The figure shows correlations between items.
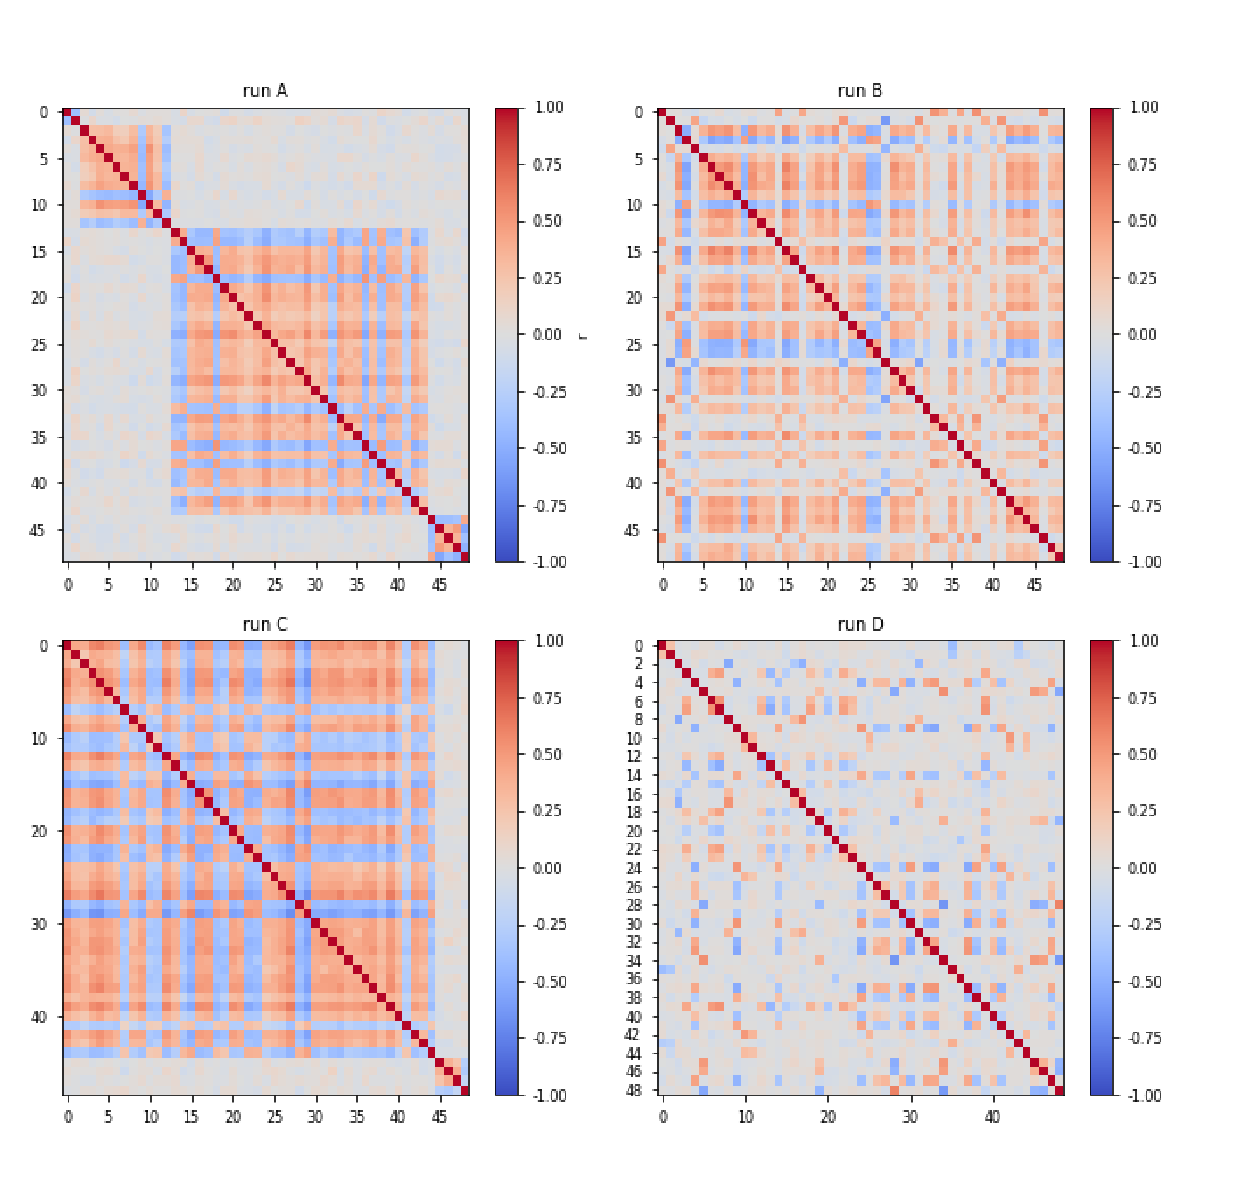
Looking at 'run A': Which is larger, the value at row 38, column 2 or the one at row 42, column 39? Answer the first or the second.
the second
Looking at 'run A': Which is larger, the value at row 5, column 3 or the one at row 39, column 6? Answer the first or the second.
the first
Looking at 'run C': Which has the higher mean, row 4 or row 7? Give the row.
4
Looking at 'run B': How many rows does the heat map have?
49
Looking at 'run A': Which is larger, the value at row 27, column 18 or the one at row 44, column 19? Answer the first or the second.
the second
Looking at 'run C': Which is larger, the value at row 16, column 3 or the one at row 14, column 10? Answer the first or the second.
the first
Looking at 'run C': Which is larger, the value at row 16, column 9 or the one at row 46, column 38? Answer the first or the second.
the first
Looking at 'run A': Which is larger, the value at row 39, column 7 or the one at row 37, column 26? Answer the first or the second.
the second
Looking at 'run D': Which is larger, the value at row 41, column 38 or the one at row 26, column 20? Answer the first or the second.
the first
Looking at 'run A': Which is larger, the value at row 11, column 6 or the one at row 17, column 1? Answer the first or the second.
the first
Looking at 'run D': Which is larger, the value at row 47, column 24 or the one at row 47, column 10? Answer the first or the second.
the second
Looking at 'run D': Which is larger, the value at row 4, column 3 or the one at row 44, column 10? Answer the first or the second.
the second
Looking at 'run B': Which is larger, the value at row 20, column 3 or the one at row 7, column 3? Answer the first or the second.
the first
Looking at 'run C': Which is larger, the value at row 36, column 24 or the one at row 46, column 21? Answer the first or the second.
the first
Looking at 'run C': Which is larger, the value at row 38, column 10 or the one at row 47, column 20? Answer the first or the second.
the second
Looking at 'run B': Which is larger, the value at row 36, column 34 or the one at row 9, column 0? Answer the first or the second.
the first
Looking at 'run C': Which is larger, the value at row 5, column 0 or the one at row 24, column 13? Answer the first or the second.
the first
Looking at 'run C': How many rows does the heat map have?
49
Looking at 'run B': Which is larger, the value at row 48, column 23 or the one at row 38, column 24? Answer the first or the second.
the first
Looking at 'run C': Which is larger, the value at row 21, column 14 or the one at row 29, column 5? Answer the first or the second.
the first
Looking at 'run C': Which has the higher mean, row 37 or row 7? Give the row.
37
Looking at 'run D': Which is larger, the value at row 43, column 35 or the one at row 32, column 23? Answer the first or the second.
the first
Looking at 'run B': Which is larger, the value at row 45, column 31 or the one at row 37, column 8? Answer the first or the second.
the second
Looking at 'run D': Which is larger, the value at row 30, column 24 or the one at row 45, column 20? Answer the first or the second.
the first
